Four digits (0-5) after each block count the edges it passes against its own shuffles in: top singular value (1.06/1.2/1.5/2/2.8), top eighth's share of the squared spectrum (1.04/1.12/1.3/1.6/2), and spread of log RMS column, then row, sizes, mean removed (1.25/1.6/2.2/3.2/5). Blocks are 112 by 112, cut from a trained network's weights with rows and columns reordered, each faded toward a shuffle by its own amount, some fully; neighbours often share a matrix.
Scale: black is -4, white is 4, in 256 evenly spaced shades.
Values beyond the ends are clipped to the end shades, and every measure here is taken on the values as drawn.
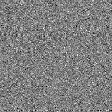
4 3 1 2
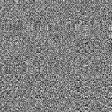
4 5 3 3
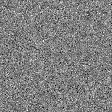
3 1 0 0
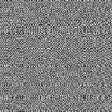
5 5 2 4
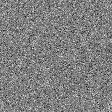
3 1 0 0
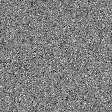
0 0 0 0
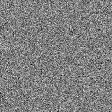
3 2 0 0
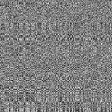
5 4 3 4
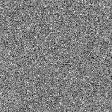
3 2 0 1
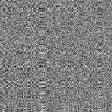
5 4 2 3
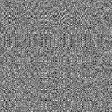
5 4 3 3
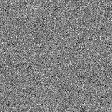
3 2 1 1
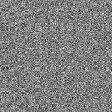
4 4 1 3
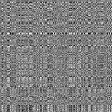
5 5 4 4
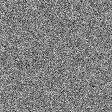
2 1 0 0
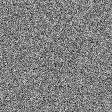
2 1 0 0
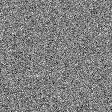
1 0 0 0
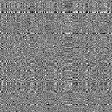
5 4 3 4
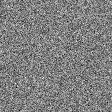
1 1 0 0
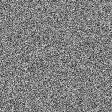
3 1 0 0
